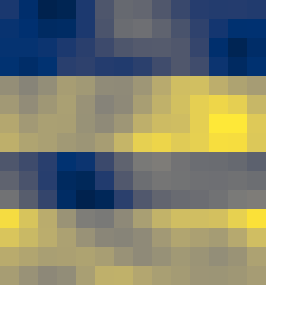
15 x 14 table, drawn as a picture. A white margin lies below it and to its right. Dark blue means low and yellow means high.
Lone odd cells: none. Ninth with the lowest average: top left. Average level on the scale: 50%. Ninth with the highest average: middle right. Stripes: horizontal, repeating 2 times.
